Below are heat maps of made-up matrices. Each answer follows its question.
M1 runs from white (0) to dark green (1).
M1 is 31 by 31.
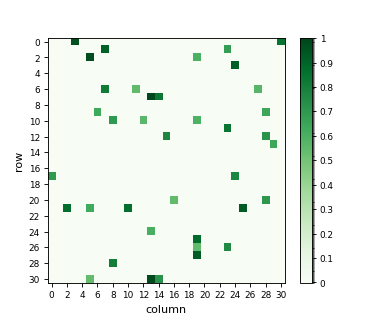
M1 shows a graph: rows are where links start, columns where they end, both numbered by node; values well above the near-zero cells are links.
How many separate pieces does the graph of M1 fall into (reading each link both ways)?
4
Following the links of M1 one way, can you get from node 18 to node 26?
no
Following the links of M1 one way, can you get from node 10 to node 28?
yes
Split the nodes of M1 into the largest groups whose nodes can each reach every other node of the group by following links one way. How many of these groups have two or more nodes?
0
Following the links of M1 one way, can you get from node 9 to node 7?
yes
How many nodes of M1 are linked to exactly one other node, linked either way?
3
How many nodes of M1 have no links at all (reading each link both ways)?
3
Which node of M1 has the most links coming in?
node 19
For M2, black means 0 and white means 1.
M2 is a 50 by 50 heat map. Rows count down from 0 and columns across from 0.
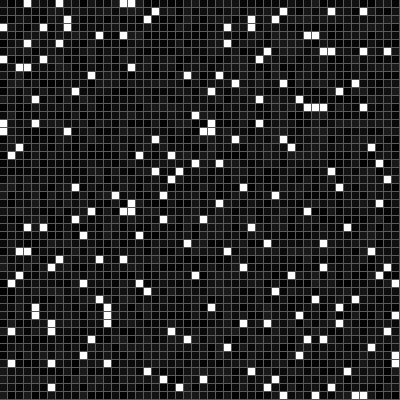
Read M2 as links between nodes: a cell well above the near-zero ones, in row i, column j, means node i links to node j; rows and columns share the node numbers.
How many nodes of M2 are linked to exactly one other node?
1
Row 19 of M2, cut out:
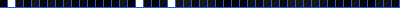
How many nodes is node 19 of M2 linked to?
3
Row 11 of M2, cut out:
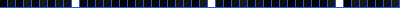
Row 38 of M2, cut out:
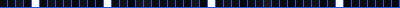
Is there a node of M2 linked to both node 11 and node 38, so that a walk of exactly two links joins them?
yes
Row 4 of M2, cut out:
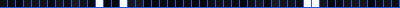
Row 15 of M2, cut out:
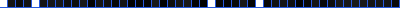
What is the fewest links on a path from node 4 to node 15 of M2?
1
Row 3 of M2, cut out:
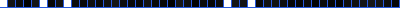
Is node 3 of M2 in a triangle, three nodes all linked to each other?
yes
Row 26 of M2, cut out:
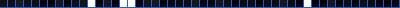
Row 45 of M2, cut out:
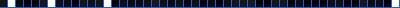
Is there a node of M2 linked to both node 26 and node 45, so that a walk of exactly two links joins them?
no
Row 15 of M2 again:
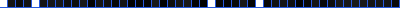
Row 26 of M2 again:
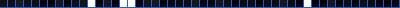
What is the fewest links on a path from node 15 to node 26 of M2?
1
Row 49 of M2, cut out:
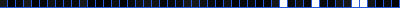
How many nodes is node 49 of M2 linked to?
4
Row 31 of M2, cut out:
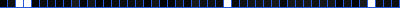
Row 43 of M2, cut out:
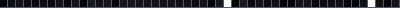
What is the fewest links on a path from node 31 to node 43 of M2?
2
